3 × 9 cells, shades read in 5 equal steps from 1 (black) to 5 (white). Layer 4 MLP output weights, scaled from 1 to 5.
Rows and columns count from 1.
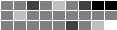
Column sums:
9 10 8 9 10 8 8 8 9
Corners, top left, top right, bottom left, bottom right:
3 1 3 5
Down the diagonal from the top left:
3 4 3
